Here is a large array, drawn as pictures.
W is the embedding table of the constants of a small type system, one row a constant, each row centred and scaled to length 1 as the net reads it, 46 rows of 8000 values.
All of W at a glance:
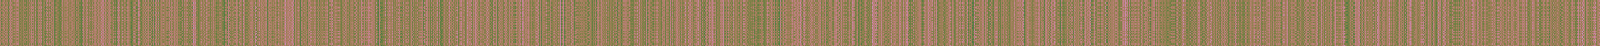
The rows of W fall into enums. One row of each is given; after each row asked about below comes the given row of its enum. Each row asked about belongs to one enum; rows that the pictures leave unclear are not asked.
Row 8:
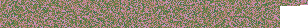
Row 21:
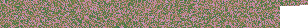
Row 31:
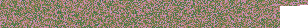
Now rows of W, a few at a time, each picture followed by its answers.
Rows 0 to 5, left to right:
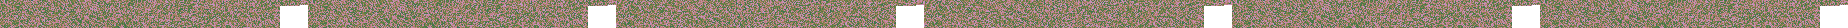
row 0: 21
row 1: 21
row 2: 8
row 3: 8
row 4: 21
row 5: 21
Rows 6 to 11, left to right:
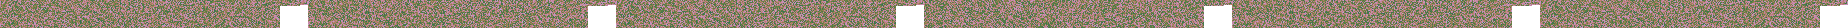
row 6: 8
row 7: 31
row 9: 21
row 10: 31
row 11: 8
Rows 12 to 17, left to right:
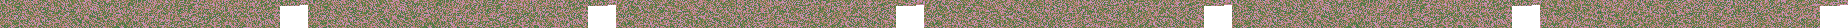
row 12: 21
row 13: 21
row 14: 8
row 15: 8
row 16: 21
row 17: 31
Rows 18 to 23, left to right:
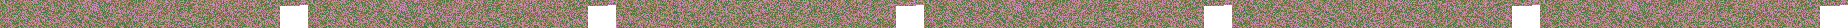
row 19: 21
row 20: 31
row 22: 8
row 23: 21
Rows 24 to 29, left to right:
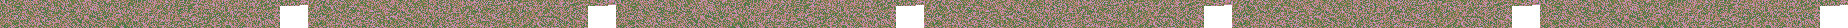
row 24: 21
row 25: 8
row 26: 21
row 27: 8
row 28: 8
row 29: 21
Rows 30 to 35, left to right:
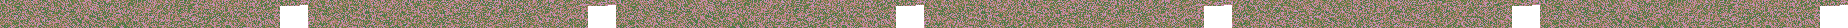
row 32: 21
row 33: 31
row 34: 8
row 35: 21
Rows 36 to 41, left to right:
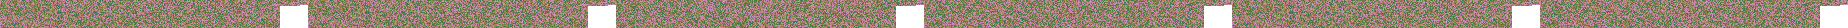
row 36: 31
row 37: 31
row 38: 21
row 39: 8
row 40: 31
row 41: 8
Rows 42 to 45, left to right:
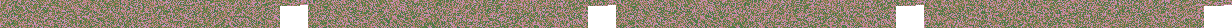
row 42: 8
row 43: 21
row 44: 21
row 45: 31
